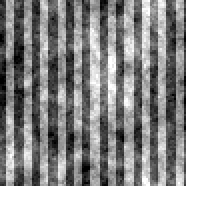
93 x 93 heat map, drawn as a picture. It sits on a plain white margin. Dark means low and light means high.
Streaks run downward. Overall the values sit about 50% of the way up the scale. Stripes running up and down repeat 11 times from left to right. The ninth with the lowest average is the middle left.
